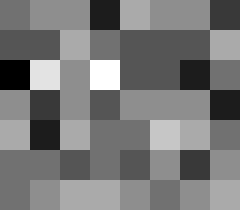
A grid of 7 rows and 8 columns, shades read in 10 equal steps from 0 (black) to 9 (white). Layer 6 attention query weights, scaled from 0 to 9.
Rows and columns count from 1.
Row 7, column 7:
5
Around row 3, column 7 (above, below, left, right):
3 5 3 4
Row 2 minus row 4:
-2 1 1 1 -2 -2 -2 5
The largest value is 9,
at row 3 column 4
